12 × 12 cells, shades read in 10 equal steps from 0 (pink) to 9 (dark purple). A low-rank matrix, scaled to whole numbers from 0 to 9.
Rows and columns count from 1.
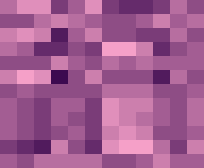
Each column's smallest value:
2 0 1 2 3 1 0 0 0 2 3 2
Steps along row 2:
same down down up up up same down down up down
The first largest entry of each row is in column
8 1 4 3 1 4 1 3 3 3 3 2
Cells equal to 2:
17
